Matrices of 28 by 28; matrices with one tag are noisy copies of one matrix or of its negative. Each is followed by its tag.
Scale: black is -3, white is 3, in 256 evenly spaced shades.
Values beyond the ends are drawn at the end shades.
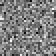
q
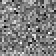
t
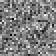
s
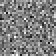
q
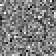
q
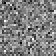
t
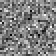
s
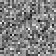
s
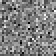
t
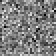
t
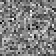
s
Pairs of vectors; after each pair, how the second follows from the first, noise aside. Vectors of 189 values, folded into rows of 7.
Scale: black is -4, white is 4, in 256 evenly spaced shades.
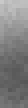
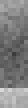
wrapped around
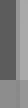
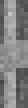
wrapped around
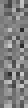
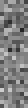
shuffled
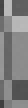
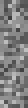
shuffled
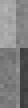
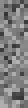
shuffled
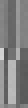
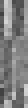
wrapped around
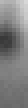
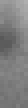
shrunk
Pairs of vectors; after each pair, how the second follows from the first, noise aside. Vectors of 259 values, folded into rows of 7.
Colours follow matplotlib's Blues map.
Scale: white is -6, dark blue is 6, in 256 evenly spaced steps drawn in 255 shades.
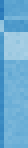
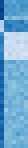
scaled up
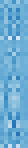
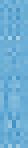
shrunk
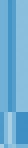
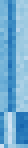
scaled up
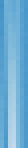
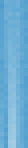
shrunk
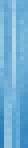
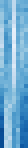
scaled up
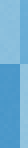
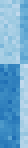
scaled up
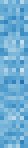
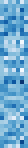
scaled up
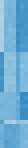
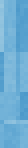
shrunk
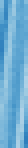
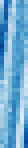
scaled up
